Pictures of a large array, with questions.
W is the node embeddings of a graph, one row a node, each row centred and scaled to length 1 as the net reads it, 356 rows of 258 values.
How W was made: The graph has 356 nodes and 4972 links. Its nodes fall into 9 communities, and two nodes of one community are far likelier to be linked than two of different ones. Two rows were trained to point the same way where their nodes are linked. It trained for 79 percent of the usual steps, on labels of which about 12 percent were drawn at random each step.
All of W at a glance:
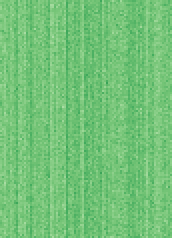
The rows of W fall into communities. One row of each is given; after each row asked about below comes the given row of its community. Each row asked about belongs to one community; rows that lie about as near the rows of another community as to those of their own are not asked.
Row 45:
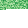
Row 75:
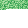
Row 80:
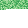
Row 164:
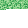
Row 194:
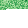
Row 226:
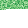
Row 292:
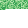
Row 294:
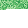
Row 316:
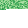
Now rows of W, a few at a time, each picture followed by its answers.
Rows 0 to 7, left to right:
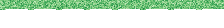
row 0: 45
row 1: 292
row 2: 164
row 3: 45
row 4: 292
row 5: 316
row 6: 45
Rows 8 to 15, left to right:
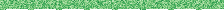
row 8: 75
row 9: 75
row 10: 164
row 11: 316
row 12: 75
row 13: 316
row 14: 164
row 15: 292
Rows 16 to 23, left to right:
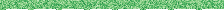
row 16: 292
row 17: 226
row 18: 292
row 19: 164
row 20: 164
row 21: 75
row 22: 316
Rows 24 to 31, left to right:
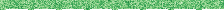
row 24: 316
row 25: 75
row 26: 294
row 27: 292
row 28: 316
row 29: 45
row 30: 45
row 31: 75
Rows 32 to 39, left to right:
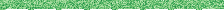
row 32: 194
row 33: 45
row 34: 316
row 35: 45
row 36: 194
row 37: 164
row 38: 316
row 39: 292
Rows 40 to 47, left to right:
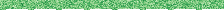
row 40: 164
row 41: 294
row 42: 316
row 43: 316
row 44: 292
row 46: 194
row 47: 45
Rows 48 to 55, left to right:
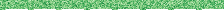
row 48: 45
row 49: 316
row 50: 294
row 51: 164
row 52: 45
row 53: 164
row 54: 194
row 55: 316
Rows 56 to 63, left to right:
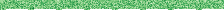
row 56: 316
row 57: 80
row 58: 316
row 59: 80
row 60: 194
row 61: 45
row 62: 45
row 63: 316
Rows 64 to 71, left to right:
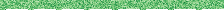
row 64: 164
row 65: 294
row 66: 292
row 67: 294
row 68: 164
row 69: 80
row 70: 316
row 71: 194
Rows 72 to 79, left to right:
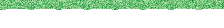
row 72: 45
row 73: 294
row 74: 164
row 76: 164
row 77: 194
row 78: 292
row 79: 226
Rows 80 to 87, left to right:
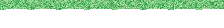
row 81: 294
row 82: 316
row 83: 75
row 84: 226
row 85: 164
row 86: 45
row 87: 292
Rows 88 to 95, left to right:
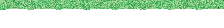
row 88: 316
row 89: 164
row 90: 75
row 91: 45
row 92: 294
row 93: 292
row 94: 226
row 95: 226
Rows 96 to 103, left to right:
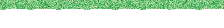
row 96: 294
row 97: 75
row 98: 45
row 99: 75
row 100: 294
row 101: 45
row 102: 226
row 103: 294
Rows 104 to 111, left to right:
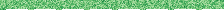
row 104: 164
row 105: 226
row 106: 75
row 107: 45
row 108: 80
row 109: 75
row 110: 316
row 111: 226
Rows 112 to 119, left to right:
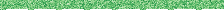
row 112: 164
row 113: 316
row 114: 226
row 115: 164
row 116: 294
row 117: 75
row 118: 316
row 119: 292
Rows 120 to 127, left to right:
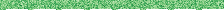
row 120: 292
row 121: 294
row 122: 292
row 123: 164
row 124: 194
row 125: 294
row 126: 75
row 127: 164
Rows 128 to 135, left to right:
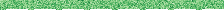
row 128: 316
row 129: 75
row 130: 75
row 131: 294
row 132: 164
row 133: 292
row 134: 292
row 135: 316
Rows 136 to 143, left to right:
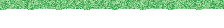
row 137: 164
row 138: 75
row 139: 75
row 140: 194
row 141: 316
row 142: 75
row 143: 75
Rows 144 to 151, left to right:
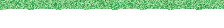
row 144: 226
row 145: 80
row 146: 292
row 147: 226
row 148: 164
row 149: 75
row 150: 294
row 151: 45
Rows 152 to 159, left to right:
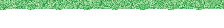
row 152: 294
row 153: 226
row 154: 75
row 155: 194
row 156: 292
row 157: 194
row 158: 45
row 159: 45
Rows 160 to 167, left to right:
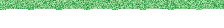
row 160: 45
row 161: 45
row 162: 164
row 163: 292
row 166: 164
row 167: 75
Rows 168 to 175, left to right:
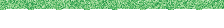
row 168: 75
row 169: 80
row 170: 226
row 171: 292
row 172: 45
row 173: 226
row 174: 45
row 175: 194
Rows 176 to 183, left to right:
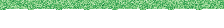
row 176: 164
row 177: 75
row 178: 194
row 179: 292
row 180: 45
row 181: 164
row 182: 294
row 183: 75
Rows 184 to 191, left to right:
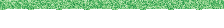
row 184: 226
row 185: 80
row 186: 316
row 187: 316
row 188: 294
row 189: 164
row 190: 80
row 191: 294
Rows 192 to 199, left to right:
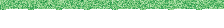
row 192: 316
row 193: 80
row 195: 75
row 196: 75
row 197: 75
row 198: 45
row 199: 164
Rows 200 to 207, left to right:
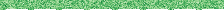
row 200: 294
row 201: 80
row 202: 194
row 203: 226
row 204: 294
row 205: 294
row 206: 45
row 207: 316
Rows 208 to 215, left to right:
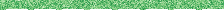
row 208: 316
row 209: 80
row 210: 75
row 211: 294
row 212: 226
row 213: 194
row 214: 294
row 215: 80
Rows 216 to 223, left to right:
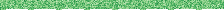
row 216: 80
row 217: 75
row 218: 294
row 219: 45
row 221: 194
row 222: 164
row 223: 294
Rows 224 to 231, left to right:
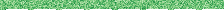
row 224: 164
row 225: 194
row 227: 226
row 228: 194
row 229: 316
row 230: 75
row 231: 75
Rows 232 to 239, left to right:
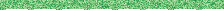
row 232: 80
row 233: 75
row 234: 164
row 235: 294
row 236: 194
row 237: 75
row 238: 226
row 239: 226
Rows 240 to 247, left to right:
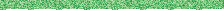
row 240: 45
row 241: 80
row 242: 164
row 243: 80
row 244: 80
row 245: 194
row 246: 292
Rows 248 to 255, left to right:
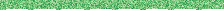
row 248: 80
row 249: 316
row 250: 80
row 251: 292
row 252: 75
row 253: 292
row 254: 194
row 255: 45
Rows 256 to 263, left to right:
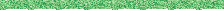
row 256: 75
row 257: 316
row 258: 226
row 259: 194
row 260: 316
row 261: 194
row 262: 164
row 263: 316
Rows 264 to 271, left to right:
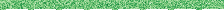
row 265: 45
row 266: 226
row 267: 316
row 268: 164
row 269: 294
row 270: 316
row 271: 45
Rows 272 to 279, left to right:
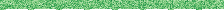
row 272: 194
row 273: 226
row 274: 194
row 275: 226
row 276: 75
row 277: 294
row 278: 292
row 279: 80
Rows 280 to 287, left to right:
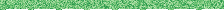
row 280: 164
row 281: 45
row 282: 316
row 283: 294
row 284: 75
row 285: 164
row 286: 75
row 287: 292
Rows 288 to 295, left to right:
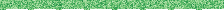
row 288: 292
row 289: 75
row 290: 294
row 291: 316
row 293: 45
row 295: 316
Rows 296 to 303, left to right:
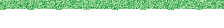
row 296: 75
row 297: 316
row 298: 294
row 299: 75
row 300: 194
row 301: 75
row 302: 292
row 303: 226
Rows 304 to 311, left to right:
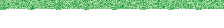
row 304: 194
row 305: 75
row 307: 45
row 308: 45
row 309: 294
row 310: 80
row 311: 45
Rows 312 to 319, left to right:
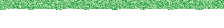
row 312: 316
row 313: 45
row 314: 316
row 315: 45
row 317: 294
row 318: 316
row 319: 164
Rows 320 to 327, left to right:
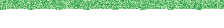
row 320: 80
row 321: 80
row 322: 294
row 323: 316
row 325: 45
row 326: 75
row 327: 292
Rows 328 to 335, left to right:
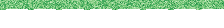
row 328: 75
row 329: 316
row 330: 292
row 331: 164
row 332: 194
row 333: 45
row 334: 164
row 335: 294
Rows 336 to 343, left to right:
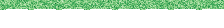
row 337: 316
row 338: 226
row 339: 292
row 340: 294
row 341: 294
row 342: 80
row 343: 316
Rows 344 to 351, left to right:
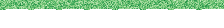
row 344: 292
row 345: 294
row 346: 316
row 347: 292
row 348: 75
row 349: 292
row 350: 226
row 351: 164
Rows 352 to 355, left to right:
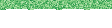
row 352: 164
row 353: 226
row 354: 80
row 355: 45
